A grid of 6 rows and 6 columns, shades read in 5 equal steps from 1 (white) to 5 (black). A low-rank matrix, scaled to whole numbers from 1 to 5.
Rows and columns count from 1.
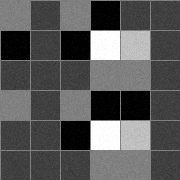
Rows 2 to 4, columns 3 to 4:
5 1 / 4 3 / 3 5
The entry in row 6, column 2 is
4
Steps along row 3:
same same down same up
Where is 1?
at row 2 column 4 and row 5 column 4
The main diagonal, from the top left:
3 4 4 5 2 4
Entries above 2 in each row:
6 4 6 6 4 6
